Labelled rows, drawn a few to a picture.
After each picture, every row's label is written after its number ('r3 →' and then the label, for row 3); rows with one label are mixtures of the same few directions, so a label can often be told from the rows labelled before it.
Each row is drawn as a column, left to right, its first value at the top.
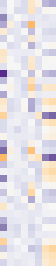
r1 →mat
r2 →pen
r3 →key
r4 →pen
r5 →pen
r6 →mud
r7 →mud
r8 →mud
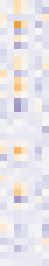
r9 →mat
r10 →key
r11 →pen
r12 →pen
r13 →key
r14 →pen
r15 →key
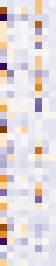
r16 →key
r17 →mat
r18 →key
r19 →key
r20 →mat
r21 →pen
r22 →mat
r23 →mud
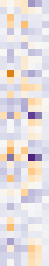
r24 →mud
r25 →mat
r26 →mud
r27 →pen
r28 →mud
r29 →mud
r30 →pen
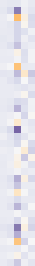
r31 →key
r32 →key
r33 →key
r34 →mat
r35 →mat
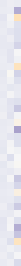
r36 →mat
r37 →mat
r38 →key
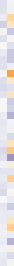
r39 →pen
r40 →mat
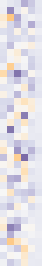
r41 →mat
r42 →key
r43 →mat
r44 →mud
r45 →pen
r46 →pen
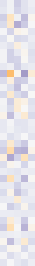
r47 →mat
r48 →mat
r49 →pen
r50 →mat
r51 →mat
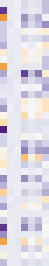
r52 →key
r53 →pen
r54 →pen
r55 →mat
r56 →mat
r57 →mat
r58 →pen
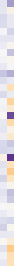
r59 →mat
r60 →mud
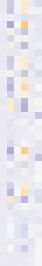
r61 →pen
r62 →pen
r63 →pen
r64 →pen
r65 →key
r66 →mud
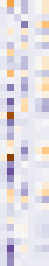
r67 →mud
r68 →mud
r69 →key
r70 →pen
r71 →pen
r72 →pen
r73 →pen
